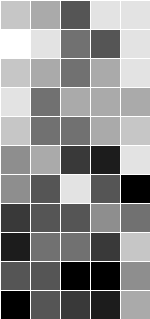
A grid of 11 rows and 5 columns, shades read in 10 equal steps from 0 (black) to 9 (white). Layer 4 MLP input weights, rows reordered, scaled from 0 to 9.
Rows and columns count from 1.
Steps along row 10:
same down same up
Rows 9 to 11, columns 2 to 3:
4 4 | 3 0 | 3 2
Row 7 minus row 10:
2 0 8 3 -5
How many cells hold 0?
4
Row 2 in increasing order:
3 4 8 8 9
